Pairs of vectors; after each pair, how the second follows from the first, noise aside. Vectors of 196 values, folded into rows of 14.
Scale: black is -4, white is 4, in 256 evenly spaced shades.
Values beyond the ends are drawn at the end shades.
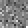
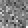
copied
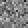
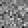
reversed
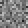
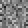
reversed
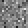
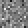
reversed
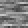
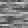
reversed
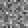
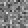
copied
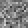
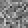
copied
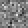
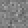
shrunk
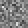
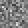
copied
